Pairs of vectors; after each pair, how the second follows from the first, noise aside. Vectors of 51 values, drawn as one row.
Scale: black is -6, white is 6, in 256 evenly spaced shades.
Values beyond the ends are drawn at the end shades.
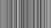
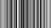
scaled up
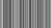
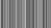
wrapped around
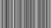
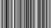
scaled up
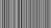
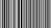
scaled up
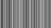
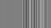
partly zeroed
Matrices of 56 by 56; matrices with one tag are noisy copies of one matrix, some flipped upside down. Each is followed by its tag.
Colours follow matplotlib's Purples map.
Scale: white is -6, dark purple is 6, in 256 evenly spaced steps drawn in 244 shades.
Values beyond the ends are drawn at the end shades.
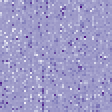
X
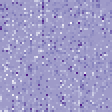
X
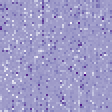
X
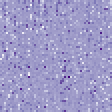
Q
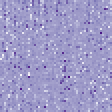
Q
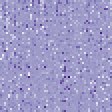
Q
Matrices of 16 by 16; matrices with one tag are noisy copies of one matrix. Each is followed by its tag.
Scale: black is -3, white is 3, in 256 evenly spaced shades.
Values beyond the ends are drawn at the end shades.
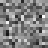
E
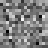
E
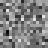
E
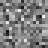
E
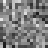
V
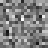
E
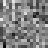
V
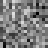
V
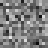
E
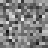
E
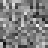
V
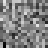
V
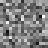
E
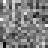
V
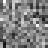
V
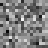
E
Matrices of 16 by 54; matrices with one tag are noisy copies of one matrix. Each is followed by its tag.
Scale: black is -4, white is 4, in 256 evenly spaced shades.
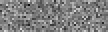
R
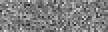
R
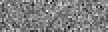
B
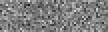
R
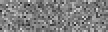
R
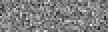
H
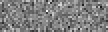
B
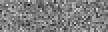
R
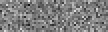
R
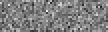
B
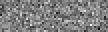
H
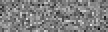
H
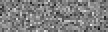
H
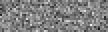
H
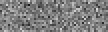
R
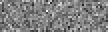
B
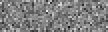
B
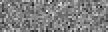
B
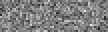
H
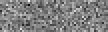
R
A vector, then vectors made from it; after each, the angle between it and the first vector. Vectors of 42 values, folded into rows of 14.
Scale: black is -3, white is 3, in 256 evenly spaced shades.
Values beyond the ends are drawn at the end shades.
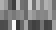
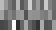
nearly parallel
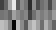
nearly opposite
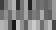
nearly opposite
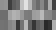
partly aligned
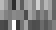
nearly parallel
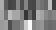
orthogonal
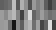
partly opposed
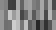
partly aligned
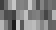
partly opposed
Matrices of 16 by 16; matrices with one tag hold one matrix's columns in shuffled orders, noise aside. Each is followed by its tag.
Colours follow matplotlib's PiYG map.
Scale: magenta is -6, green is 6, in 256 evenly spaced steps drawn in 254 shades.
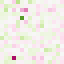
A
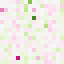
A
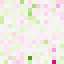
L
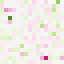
A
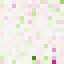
L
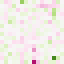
L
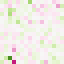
L
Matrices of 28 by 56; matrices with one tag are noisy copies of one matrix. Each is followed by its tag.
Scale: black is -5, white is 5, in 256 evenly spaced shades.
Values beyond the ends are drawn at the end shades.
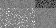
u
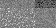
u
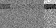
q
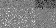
u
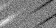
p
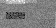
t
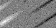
p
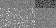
u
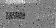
t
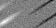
p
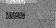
t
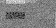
t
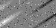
p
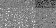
u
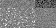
u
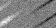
p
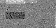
t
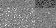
u
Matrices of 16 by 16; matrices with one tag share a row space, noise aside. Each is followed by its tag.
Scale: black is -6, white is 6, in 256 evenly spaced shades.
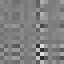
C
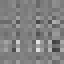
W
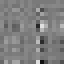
C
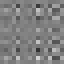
W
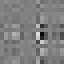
C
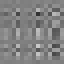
W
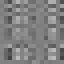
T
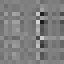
C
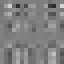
T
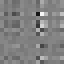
C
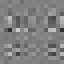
T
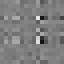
C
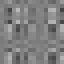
T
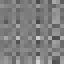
W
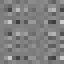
T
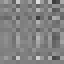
W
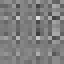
W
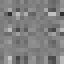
T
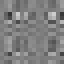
T
